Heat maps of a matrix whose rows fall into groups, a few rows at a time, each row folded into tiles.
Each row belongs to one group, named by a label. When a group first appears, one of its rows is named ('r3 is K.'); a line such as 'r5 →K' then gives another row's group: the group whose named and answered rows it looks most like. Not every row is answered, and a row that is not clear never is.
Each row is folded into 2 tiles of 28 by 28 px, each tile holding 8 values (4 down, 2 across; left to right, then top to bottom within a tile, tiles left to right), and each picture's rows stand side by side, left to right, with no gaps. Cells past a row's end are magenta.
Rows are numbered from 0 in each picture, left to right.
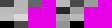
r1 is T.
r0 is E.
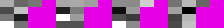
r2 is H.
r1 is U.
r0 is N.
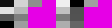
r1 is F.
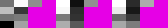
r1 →F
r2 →F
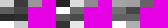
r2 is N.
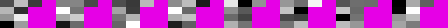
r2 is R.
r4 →F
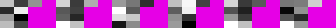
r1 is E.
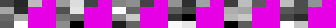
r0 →R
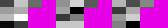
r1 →N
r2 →T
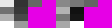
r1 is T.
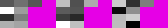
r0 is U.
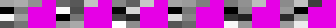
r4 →H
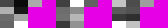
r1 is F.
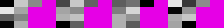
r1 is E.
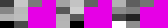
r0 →E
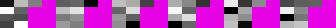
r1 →U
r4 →T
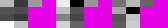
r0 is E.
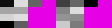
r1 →U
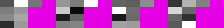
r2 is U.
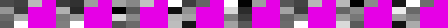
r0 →R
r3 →T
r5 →R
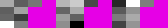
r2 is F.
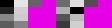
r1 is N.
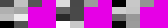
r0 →E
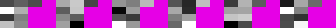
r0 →U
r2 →H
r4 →E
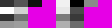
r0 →U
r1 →F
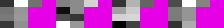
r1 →H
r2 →E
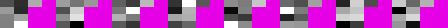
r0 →R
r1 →T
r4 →H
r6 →E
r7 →T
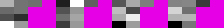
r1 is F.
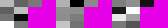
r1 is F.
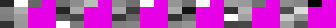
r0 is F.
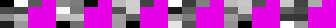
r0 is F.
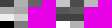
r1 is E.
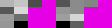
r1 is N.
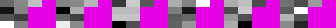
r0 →H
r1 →H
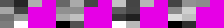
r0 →R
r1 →E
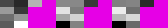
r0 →R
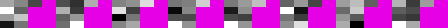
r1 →R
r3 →H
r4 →H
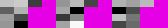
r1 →N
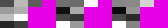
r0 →E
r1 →H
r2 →H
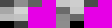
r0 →E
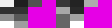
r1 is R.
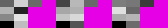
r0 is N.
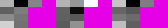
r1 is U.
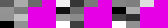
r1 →T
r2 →H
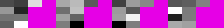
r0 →R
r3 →U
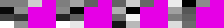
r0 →H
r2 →N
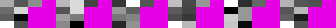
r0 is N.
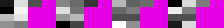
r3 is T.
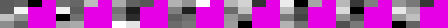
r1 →U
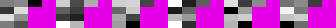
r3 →T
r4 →T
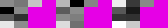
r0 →H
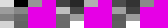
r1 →R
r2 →R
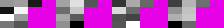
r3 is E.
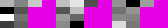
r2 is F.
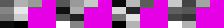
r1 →H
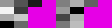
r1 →N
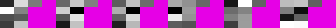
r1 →N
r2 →N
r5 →N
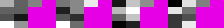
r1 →H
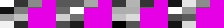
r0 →T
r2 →E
